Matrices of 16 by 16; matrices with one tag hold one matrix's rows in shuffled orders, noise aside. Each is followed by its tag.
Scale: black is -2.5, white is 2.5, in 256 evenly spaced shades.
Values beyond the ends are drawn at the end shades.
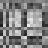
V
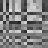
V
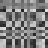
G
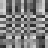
G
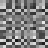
G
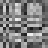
V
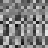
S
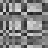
V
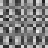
S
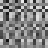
S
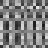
S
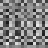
S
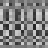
S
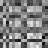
V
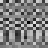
S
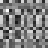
S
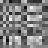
V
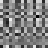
S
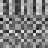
S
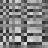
V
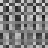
S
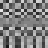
S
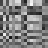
V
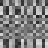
S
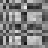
V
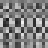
S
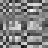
V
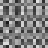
S
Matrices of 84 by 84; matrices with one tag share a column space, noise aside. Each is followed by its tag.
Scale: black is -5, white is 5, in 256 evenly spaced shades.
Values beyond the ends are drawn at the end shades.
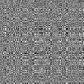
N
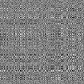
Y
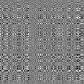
Y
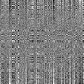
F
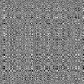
Y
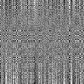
F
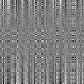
F
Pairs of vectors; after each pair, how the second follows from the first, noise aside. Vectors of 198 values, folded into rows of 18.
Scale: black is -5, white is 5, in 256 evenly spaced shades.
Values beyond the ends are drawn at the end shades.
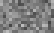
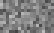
shuffled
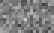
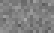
shrunk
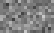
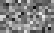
scaled up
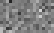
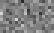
shuffled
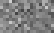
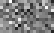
scaled up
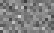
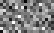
scaled up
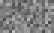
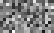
scaled up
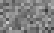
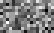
scaled up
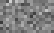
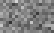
shuffled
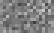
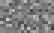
shuffled
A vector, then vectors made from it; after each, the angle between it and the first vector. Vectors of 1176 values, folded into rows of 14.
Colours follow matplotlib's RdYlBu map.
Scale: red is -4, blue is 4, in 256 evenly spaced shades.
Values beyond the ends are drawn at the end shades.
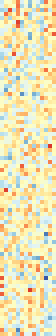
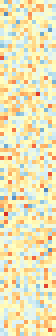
partly opposed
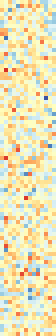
partly opposed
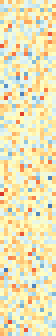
partly aligned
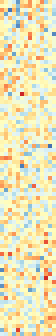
nearly opposite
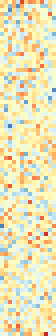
partly opposed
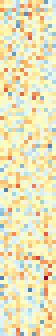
nearly opposite
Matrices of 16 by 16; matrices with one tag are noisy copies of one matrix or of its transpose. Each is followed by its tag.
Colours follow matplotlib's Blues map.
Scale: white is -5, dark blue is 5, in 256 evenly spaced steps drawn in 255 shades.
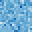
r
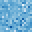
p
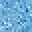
p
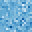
p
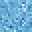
p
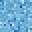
r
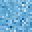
p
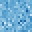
p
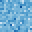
r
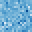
p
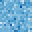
r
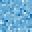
r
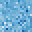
p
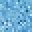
p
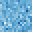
p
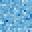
r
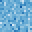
r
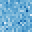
p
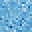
p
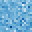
p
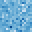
p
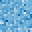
r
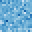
r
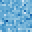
r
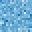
r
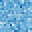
r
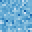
r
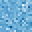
p
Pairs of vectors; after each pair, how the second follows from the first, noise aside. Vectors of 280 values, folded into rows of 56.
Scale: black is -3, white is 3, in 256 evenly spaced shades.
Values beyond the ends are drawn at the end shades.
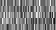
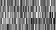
copied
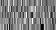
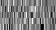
copied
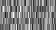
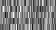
copied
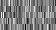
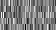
copied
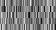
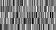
shuffled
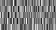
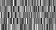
copied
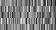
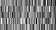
copied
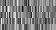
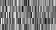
copied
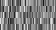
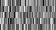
copied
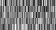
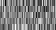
copied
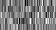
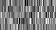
copied
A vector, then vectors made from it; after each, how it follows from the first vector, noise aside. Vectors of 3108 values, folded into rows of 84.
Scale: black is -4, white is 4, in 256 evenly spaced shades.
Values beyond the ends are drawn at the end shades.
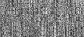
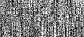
scaled up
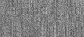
shrunk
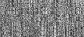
copied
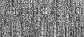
copied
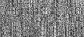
copied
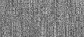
shrunk
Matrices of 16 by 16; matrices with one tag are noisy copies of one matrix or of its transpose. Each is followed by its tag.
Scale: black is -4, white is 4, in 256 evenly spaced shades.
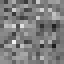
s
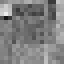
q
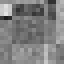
q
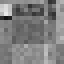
q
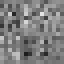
s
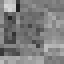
q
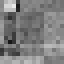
q
